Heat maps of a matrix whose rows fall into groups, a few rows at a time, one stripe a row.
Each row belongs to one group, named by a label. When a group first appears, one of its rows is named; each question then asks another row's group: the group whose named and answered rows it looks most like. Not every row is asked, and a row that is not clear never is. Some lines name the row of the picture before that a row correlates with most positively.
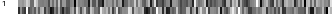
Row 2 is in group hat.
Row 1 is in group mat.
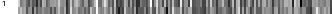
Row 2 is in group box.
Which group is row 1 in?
box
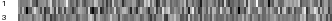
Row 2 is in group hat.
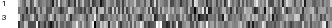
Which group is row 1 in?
mat
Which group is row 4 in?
hat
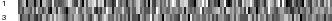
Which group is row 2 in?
hat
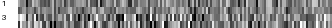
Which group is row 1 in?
hat
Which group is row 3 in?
box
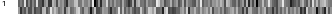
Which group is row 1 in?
hat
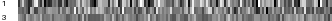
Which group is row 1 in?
hat
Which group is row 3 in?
mat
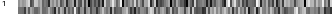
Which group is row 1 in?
mat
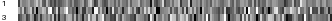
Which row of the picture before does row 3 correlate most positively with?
2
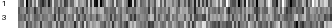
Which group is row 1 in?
hat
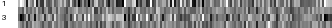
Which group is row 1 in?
box
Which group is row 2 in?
hat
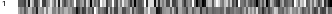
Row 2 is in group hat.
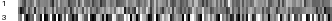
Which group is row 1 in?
mat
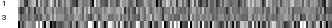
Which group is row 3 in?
box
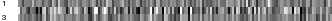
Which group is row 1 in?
hat
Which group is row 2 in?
box
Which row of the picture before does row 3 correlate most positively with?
3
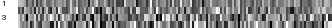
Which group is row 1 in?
box
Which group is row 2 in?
hat
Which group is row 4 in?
mat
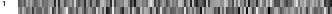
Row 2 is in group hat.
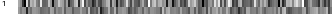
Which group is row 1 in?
mat
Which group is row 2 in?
hat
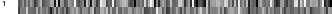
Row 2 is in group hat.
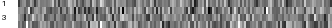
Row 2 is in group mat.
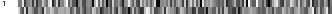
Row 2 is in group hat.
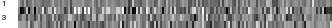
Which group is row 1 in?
hat
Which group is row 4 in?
mat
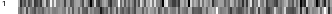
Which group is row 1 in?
box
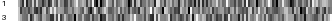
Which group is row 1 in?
hat
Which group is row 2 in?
box
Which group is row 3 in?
mat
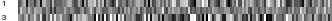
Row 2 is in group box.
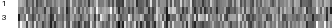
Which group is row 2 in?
box
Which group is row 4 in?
box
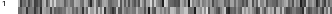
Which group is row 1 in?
box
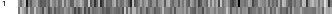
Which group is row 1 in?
hat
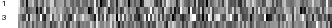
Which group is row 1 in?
hat
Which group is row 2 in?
box
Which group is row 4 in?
box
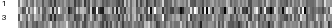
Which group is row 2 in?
mat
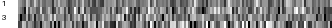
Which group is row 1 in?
mat
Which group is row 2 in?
mat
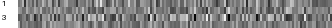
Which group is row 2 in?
mat
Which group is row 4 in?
box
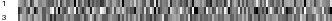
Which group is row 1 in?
mat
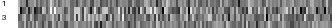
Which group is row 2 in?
box
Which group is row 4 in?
hat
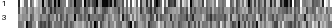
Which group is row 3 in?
mat
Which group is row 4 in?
hat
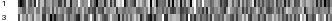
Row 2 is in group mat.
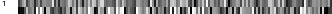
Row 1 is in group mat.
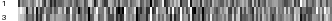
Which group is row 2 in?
box
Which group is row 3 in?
box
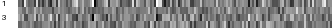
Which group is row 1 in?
hat
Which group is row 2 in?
mat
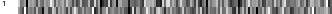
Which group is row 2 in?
hat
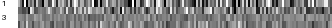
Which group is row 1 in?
hat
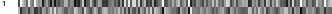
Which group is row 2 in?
box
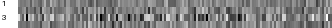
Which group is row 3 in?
hat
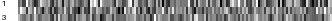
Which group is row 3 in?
mat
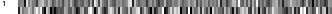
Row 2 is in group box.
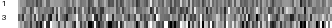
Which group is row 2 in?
mat
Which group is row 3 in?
hat
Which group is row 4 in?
box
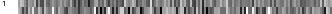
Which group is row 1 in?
box
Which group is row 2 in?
hat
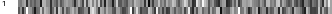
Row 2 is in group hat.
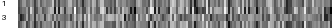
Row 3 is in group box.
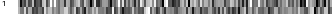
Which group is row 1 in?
box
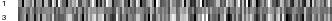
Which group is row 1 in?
hat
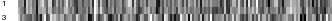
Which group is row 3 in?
box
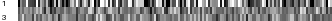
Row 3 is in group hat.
